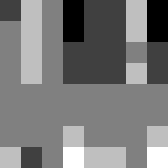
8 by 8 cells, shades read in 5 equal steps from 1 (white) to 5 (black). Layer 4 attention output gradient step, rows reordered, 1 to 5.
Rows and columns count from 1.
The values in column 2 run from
2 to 4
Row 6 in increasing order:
3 3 3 3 3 3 3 3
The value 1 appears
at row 8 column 4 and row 8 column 8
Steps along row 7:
same same down up same same down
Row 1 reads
4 2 3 5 4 4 2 5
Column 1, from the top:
4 3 3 3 3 3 3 2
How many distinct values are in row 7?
2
